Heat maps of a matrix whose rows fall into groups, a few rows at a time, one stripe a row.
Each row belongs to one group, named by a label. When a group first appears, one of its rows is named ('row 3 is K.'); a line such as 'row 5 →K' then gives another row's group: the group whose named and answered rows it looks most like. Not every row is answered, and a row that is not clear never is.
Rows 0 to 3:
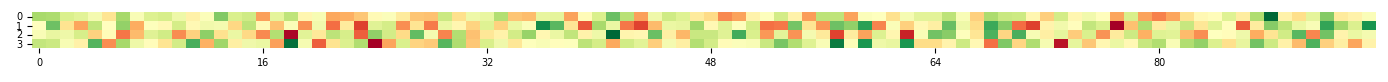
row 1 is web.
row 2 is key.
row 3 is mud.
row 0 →web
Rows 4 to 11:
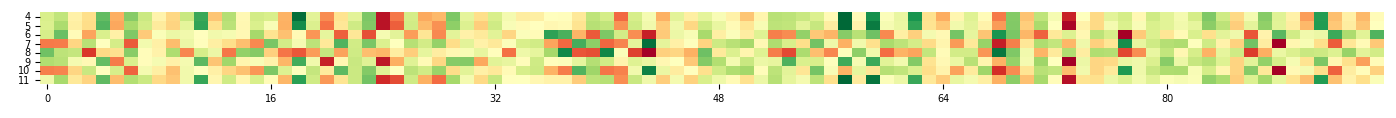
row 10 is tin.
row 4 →mud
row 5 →mud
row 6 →web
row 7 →tin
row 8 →web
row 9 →mud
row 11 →mud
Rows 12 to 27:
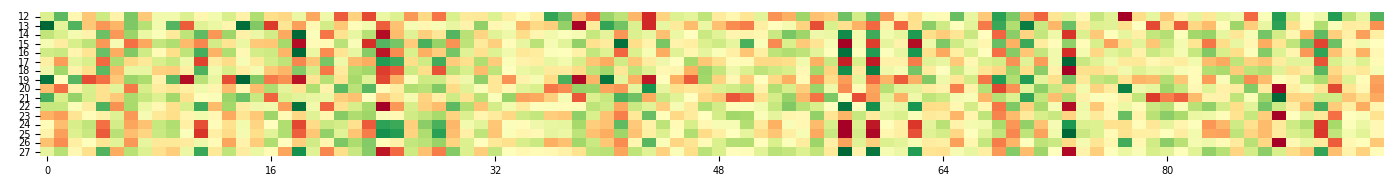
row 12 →web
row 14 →mud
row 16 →mud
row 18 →mud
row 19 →web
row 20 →tin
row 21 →web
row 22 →mud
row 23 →tin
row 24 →key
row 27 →mud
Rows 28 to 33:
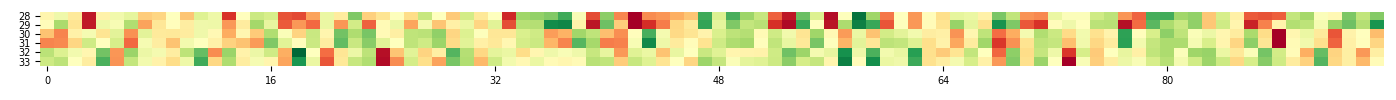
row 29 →web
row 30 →tin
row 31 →tin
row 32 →mud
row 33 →mud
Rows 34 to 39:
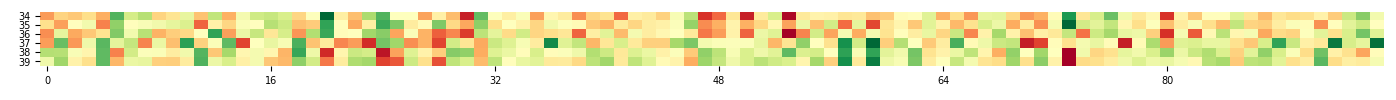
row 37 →web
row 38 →mud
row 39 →mud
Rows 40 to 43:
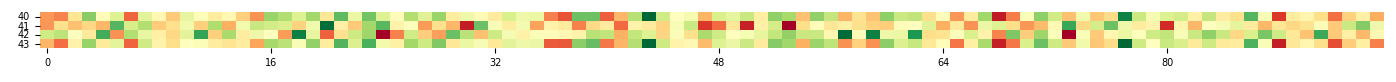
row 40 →tin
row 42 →mud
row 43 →tin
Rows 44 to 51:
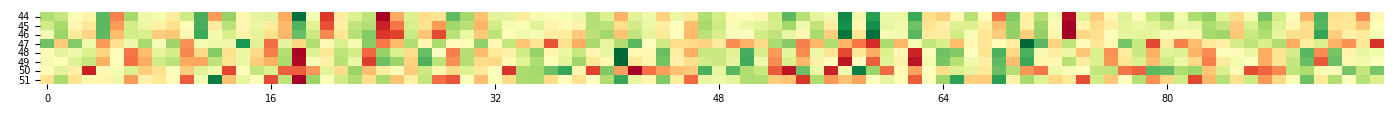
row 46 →mud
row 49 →key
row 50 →web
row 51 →key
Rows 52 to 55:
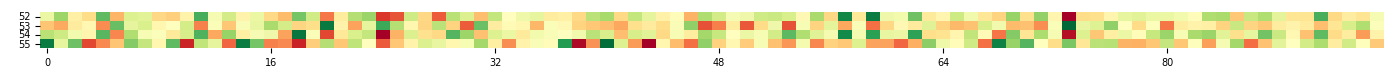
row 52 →mud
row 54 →mud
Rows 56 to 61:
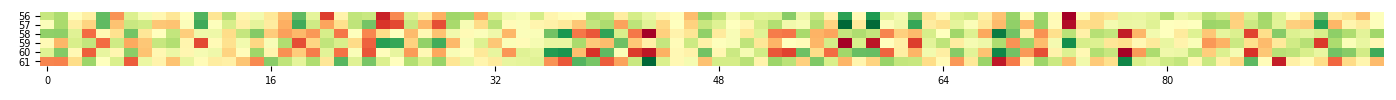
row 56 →mud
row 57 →mud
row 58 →web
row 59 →key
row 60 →web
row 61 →tin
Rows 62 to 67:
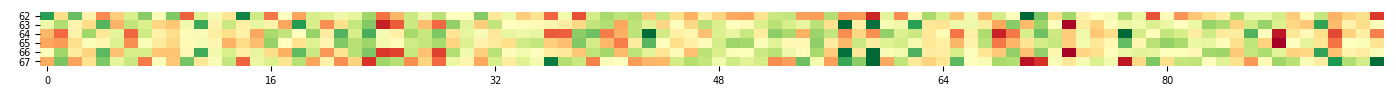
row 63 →mud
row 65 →tin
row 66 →mud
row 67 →web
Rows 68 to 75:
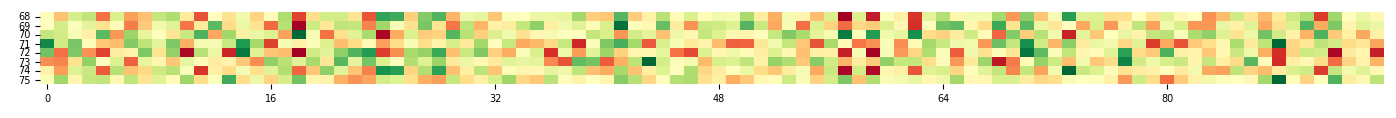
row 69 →key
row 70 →mud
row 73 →tin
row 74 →key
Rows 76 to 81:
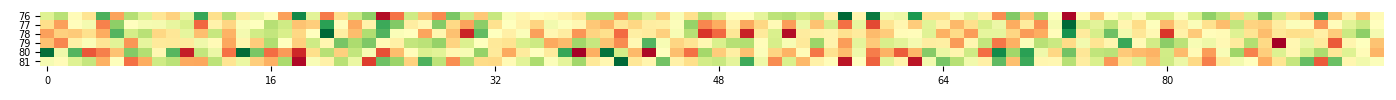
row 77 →key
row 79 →tin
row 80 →web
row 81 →key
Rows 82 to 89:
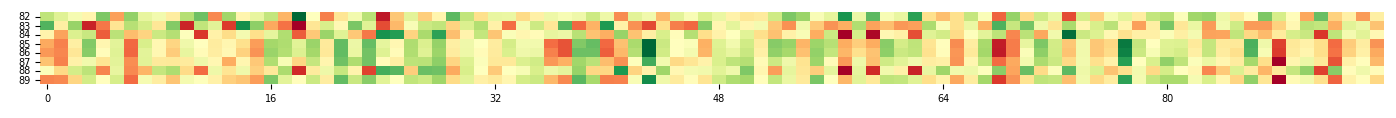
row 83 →web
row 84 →key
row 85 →tin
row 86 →tin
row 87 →tin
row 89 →tin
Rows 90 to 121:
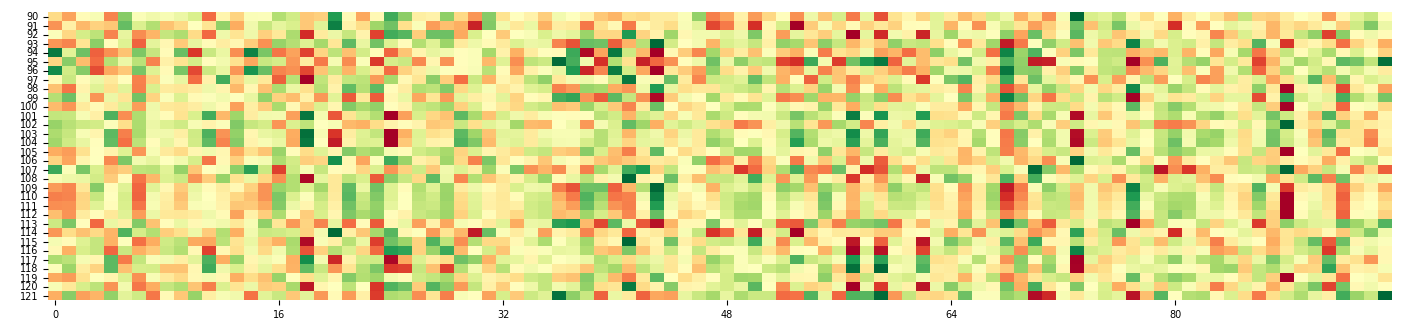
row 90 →key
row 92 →key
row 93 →tin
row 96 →web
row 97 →key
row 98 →tin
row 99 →web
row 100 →tin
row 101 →mud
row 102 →web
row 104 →mud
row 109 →tin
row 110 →tin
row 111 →tin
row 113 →web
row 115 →key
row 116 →key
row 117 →mud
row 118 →mud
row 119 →tin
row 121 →web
